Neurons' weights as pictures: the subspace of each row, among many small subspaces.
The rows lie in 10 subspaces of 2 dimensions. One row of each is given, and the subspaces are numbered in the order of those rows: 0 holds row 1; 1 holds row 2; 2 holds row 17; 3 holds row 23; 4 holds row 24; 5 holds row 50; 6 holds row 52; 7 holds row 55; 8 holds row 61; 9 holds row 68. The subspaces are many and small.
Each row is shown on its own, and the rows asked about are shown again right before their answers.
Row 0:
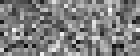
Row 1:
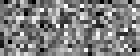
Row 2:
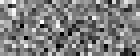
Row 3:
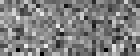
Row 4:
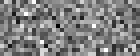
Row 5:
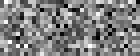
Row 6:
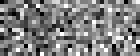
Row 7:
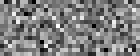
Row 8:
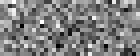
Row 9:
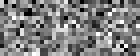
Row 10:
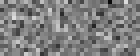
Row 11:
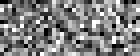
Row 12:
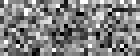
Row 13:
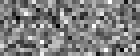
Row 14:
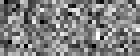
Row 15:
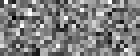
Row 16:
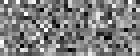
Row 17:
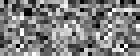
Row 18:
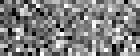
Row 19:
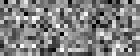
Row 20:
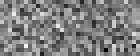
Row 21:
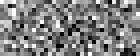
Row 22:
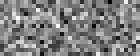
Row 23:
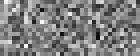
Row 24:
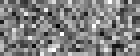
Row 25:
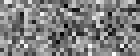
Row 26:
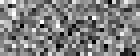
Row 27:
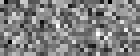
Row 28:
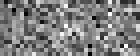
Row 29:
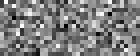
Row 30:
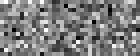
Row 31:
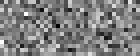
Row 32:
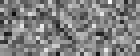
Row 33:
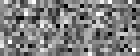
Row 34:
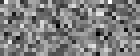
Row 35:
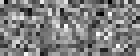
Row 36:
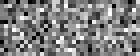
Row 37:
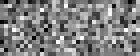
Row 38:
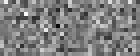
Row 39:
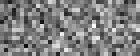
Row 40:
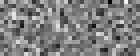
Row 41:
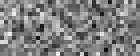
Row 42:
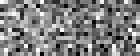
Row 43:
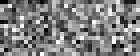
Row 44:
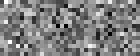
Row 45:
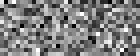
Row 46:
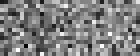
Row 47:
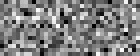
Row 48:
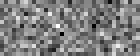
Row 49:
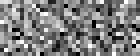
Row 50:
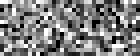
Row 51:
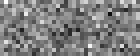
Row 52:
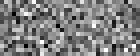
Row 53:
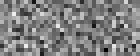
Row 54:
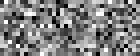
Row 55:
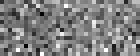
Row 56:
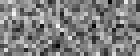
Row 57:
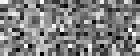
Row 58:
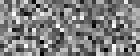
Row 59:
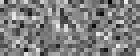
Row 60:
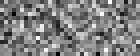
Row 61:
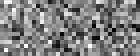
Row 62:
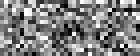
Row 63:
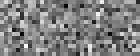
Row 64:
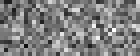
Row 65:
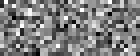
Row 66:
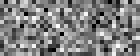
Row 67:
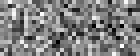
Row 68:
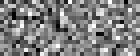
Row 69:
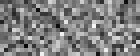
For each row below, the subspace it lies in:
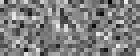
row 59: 9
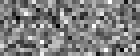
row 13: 0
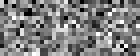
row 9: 2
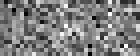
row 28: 2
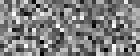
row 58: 6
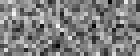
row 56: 8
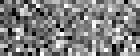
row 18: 7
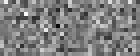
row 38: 4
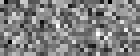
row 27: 3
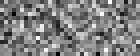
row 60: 3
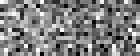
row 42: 7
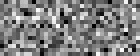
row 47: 0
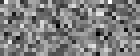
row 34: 3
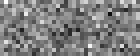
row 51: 1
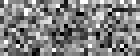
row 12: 1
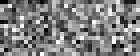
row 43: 5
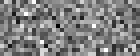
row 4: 6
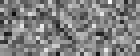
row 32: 3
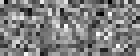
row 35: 9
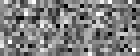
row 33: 0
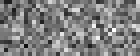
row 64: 8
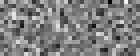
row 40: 9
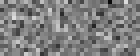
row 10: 9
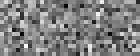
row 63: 6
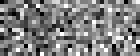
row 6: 7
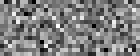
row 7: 6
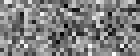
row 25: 9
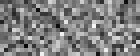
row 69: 0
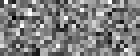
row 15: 2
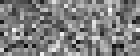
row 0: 4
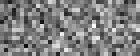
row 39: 8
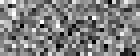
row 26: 1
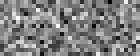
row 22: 0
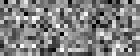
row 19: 4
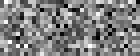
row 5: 8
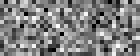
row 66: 4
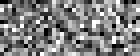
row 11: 5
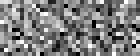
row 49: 0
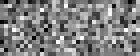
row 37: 5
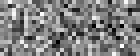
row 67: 9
